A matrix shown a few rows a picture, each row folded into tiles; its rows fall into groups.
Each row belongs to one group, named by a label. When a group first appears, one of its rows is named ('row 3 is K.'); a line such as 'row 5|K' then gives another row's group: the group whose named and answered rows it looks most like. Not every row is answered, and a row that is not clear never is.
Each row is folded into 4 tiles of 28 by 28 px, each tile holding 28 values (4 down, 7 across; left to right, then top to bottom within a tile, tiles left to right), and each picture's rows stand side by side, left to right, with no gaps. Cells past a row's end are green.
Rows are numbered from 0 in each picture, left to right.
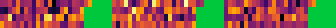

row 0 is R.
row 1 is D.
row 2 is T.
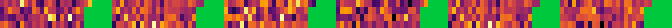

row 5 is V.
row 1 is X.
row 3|T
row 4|X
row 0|T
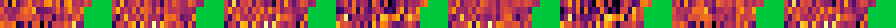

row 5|R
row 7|X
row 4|X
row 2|X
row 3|R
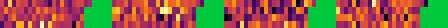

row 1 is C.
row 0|X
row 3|D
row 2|R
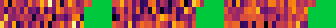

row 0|V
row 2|V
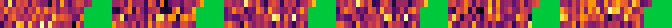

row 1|R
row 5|C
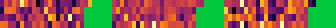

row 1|X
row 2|D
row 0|T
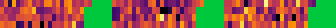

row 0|V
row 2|D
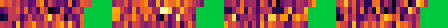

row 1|C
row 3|R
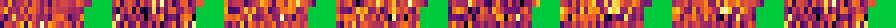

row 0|X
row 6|C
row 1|V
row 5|C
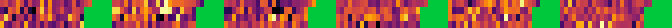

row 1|C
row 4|D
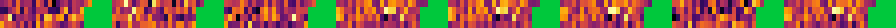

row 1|D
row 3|C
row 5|C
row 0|R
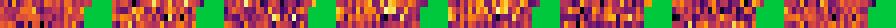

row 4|C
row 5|T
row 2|T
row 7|D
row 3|C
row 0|V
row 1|D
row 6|R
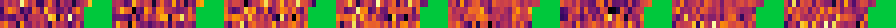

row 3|D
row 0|T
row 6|X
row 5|R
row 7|X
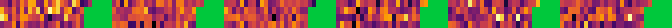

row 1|V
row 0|C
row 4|T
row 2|D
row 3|T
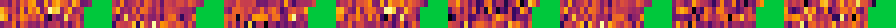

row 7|D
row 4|R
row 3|C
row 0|C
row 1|X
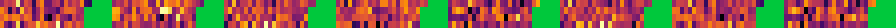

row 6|D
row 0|D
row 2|X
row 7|T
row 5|X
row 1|C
